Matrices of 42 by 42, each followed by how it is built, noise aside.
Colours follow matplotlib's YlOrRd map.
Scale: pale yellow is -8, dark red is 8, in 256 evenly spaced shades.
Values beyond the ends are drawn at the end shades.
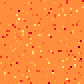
sparse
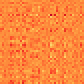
low rank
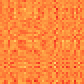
low rank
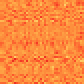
low rank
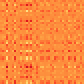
low rank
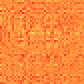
low rank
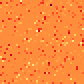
sparse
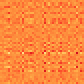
low rank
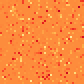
sparse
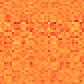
low rank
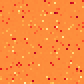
sparse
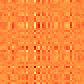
low rank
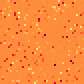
sparse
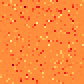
sparse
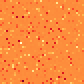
sparse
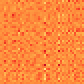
low rank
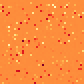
sparse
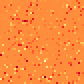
sparse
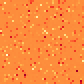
sparse
